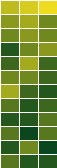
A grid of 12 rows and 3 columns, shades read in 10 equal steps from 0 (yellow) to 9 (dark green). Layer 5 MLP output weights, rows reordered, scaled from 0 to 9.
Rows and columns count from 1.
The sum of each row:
3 12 14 17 17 17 18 21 22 21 22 22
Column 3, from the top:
0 5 5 4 7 7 8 7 6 6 9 8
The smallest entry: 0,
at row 1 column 3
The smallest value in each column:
2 1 0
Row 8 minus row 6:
1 3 0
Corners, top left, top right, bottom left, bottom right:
2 0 6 8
